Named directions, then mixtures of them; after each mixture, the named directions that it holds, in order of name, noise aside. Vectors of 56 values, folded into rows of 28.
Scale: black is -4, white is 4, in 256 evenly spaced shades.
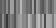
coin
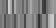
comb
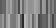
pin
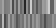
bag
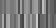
pin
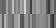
bag, comb, pin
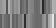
comb, pin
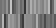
bag, pin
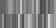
coin, comb, pin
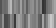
coin, comb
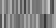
bag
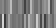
bag, coin, pin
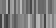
coin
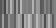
coin, pin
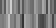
pin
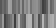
coin, comb, pin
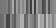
bag, coin, pin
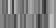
comb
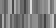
bag, comb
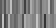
bag, coin, pin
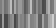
bag, coin, comb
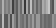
bag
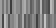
bag, coin, pin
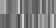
pin
